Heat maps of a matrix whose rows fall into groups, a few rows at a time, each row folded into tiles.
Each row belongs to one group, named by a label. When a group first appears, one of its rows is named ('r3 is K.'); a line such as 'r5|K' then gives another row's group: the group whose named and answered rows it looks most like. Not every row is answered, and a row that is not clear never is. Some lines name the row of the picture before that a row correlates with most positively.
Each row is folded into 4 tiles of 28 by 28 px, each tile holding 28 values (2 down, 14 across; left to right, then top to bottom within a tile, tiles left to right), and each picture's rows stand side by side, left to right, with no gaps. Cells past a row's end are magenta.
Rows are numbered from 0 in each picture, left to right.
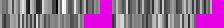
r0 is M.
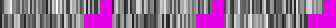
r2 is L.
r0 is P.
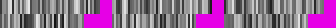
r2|P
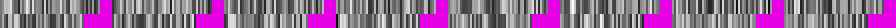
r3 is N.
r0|P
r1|P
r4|P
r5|L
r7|L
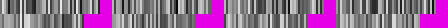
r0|L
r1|N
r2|N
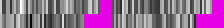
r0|N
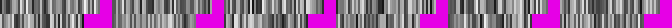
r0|L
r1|M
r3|P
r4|P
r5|L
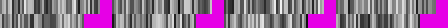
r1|M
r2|L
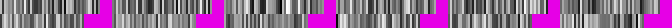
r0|N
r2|M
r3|N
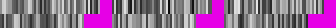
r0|P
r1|L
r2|L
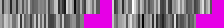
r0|N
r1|N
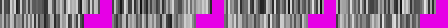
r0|L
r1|L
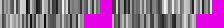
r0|M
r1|P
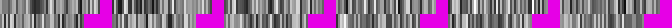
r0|L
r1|L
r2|P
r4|P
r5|N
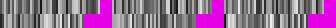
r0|M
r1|N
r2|N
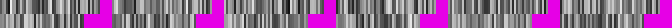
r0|L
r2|N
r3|P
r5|P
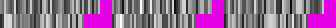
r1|N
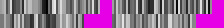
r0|P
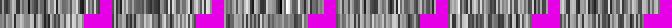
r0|L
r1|L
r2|M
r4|P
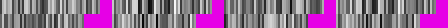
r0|P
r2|M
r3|M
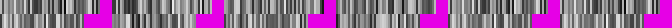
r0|N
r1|P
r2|L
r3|M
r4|N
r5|N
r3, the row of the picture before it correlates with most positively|2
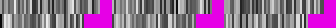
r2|L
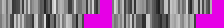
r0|P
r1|P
